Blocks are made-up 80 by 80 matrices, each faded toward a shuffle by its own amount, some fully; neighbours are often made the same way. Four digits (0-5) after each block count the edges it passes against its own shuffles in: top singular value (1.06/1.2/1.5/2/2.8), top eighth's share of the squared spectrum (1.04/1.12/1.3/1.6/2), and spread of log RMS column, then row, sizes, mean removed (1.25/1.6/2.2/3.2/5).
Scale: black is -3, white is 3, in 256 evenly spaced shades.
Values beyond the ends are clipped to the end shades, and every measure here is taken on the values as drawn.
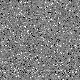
1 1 0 1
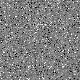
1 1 0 1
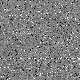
1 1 0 1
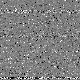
2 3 0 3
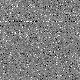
2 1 0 1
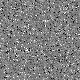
0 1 0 1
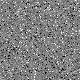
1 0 0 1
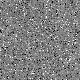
0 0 0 0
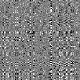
5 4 3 3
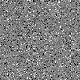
3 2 1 1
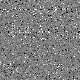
2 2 0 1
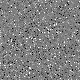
0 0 0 0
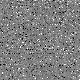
1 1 0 1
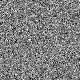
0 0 0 0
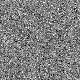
2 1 0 0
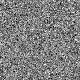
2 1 0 0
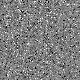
0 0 1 0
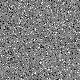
0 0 0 0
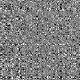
4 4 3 3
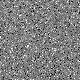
0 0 0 0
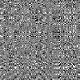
4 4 3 3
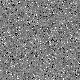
0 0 1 0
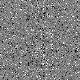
1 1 2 1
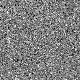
1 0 0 0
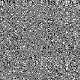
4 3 2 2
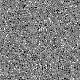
3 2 1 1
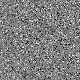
2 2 0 1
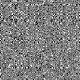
4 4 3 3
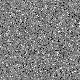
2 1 0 0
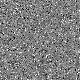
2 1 0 0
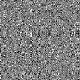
4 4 2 2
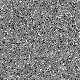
2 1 0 0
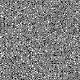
3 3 1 1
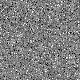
2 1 0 0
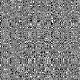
4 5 3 3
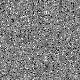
3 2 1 0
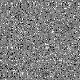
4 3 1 2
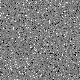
2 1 0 0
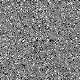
3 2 1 1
